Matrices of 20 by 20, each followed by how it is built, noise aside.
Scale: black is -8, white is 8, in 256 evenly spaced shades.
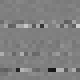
uneven rows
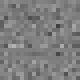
uneven rows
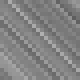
Toeplitz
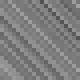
Toeplitz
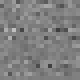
uneven rows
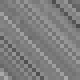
Toeplitz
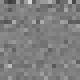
uneven rows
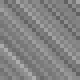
Toeplitz
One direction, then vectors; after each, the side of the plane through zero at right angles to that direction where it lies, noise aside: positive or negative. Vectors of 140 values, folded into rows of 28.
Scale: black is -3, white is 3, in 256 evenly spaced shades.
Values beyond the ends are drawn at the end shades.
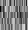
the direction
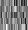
positive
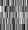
negative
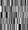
negative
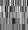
negative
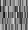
positive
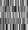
negative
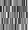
positive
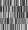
positive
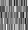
positive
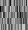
positive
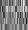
positive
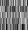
negative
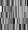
negative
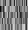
positive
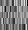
negative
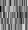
positive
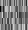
positive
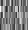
negative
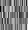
positive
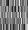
negative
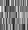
negative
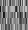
positive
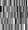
positive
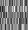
positive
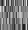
negative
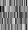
positive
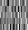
negative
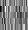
positive
